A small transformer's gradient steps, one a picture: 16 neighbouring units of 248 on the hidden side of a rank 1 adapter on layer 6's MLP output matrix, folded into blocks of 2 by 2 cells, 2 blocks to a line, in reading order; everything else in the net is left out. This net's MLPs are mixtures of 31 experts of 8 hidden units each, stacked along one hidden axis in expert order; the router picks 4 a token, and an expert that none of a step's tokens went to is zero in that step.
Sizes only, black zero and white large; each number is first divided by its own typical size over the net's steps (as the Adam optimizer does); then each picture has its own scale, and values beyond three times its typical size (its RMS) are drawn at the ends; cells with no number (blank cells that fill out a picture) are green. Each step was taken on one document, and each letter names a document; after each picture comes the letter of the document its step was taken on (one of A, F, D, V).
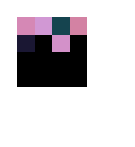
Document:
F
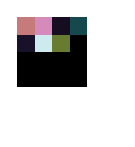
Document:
F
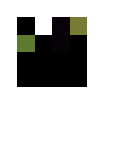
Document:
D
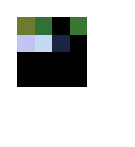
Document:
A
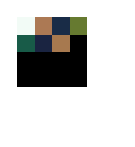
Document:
F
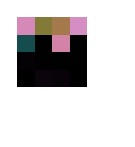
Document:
F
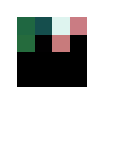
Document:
F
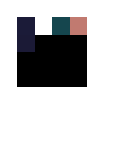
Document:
D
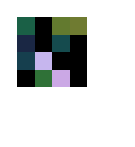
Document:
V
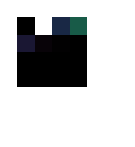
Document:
D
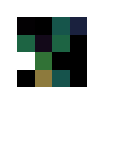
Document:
V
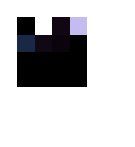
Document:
D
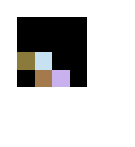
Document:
V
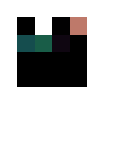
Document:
D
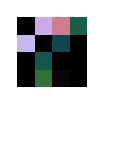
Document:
D
